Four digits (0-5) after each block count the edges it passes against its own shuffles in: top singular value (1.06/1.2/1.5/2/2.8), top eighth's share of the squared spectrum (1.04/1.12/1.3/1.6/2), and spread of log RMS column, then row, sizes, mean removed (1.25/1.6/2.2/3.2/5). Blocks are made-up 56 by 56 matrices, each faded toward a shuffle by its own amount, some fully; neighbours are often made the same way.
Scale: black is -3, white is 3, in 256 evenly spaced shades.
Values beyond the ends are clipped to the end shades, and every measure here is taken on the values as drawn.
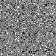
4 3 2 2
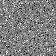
1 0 0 0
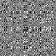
4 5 3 2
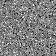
0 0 0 0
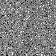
0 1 0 1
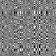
5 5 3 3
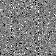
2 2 2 0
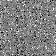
0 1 1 0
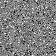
0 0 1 0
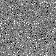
0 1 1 0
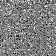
2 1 0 0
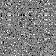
3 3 1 1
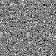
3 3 1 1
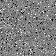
0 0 0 0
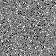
1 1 0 0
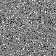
2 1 0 0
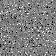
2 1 0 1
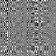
4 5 4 3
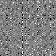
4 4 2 1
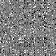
3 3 2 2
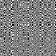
4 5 4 3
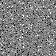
2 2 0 0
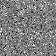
2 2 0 0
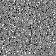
2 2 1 0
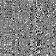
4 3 2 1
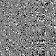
3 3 2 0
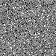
1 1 0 0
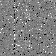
3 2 1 0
